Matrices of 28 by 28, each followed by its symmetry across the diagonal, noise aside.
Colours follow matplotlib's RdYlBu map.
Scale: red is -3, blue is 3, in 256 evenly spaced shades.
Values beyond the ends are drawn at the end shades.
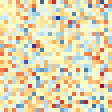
neither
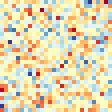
antisymmetric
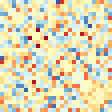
symmetric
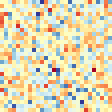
neither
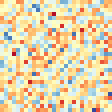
symmetric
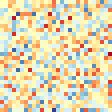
antisymmetric
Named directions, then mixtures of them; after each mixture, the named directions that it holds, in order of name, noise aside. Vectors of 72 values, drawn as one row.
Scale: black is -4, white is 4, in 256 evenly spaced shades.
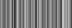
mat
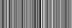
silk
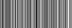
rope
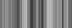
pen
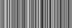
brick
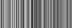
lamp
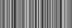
brick, mat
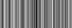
lamp, rope, silk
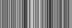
brick, lamp, pen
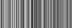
lamp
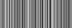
brick, silk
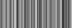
mat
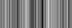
brick, pen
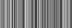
brick, lamp, mat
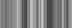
pen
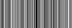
lamp, rope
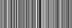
brick, rope, silk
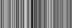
lamp, pen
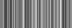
brick, lamp, mat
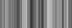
pen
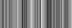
pen, silk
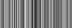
lamp, mat, silk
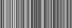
lamp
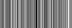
lamp, rope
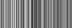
lamp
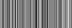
brick, mat, rope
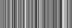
lamp, mat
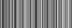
mat, rope, silk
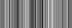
brick, pen, silk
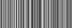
brick, lamp, rope
